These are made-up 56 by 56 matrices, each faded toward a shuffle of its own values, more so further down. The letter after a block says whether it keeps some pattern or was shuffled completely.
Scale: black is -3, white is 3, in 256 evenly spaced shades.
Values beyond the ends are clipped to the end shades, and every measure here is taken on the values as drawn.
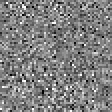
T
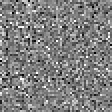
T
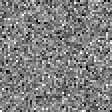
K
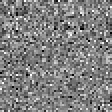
T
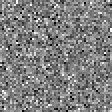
K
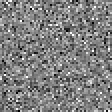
K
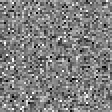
T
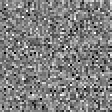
T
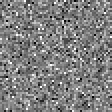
K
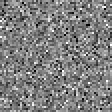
K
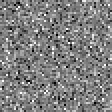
K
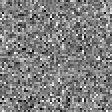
T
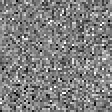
T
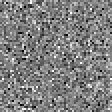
K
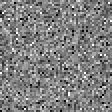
K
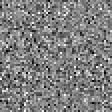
T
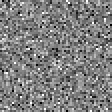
K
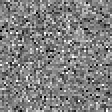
K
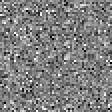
T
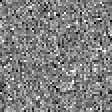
T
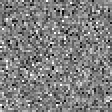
K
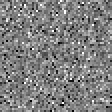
T
